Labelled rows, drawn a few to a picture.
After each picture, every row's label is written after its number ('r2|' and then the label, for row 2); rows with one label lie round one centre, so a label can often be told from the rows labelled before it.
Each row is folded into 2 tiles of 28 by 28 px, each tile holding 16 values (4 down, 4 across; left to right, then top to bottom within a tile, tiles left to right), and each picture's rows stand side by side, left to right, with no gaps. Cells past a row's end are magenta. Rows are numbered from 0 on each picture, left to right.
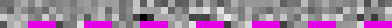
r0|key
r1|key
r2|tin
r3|tin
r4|key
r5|key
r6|tin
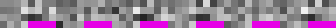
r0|tin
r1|key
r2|tin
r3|tin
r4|key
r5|tin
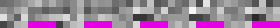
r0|key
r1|key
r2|tin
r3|tin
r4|tin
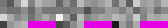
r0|key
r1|key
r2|key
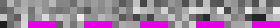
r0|key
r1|key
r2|tin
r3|tin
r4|tin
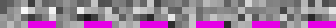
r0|tin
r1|tin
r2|tin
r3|key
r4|key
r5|tin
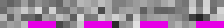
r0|tin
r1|key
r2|key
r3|tin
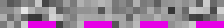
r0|tin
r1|key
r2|key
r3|tin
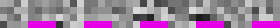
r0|key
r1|key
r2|tin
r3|tin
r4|key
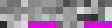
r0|key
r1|tin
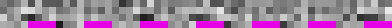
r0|tin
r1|key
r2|tin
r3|tin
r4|key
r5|key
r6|tin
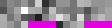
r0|tin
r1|key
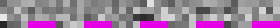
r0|key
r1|key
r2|tin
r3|key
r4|key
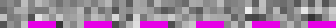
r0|key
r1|key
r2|key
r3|key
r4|tin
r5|tin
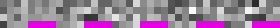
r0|key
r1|tin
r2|key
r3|tin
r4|tin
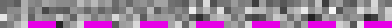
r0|key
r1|key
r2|key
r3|tin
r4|tin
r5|tin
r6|tin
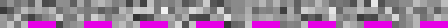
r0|tin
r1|key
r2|tin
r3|tin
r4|key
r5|tin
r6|tin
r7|key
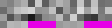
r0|tin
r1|tin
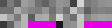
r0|key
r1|key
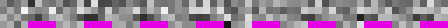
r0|tin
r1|tin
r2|tin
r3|tin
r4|key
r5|tin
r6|tin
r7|tin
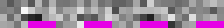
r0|tin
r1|tin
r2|tin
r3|key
